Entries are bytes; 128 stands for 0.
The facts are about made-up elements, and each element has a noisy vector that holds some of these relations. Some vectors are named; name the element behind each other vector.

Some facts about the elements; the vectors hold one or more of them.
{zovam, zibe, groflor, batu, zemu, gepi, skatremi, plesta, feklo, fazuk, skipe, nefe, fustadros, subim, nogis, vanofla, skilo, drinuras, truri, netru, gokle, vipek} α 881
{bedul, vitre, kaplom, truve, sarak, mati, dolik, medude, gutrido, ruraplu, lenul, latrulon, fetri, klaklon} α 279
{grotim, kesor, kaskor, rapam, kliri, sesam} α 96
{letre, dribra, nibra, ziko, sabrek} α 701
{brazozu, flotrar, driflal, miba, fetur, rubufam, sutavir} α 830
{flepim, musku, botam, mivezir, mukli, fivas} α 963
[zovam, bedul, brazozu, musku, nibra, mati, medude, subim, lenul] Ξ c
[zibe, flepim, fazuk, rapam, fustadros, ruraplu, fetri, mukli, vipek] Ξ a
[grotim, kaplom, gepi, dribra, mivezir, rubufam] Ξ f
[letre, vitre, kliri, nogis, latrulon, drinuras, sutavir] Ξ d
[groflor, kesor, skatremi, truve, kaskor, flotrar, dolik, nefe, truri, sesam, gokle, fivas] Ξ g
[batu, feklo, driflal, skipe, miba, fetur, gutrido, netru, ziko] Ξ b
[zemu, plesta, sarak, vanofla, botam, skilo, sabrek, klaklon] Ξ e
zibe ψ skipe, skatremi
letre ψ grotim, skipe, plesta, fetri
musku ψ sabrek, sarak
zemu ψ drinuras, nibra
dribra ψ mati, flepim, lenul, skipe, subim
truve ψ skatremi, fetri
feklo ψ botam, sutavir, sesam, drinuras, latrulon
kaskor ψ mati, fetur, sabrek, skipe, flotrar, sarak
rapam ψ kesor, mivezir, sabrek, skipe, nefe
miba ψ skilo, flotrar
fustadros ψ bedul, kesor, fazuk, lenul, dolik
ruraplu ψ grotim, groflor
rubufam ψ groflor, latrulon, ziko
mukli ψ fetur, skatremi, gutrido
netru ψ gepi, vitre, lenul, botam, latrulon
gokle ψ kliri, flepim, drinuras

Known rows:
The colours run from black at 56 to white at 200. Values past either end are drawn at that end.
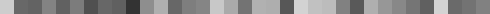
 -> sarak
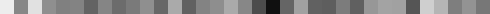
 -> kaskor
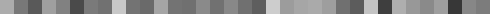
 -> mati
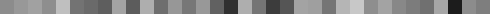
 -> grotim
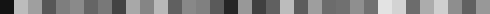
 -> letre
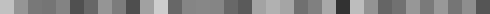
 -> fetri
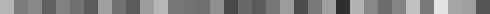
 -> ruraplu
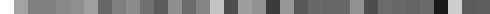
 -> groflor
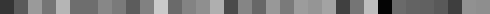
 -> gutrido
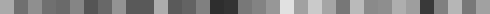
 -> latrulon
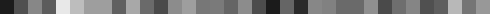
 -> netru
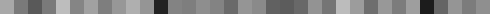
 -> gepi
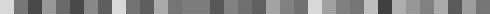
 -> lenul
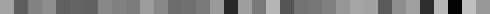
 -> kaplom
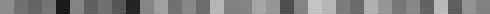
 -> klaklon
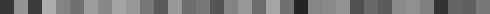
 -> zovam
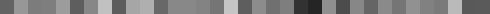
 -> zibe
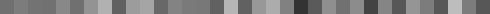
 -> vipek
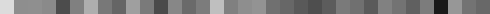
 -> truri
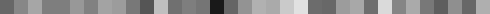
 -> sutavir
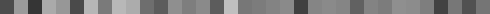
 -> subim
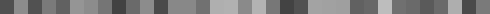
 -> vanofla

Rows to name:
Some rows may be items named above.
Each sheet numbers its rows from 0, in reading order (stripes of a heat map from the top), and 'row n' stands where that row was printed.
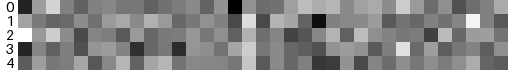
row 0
kliri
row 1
fazuk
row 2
kesor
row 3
zemu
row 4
zibe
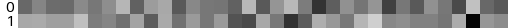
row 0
vipek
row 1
grotim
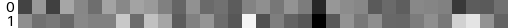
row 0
zovam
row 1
fustadros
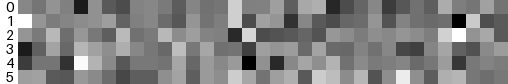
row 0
fivas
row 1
groflor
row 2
rapam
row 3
driflal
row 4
ziko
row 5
sabrek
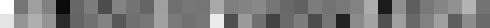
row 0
dolik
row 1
truve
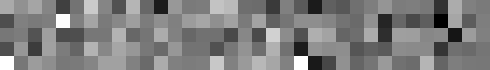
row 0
gokle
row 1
skipe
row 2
medude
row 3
zovam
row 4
flotrar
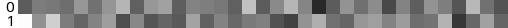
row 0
vipek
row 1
sesam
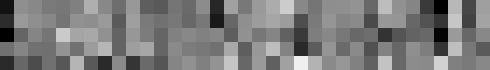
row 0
drinuras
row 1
nogis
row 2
batu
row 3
vipek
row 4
botam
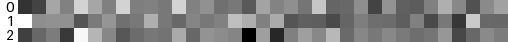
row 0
miba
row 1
nefe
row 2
ziko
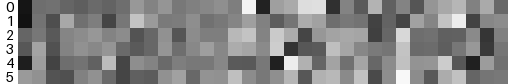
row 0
flepim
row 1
musku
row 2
skilo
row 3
plesta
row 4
nibra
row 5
sabrek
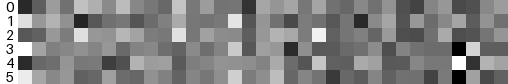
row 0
driflal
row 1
truve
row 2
fetur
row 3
groflor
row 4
mivezir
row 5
skatremi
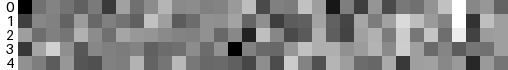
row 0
mukli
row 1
dribra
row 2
rubufam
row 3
kliri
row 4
medude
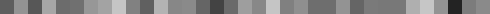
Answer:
brazozu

